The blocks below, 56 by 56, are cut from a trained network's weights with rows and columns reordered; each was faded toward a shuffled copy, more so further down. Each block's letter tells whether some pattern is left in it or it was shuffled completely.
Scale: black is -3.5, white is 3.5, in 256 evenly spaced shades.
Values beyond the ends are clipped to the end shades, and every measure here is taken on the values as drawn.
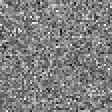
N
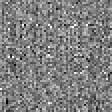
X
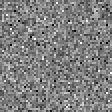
N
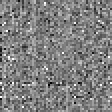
X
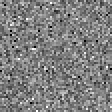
N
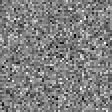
N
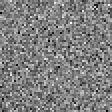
N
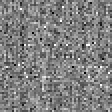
X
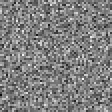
N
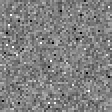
N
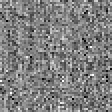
X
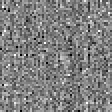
X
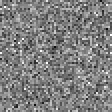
N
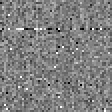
X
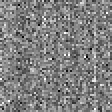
X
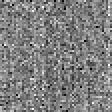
X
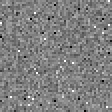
N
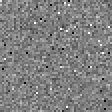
N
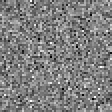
N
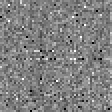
X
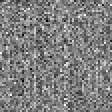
X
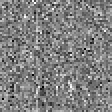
X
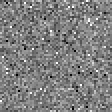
N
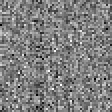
X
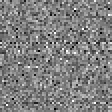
X
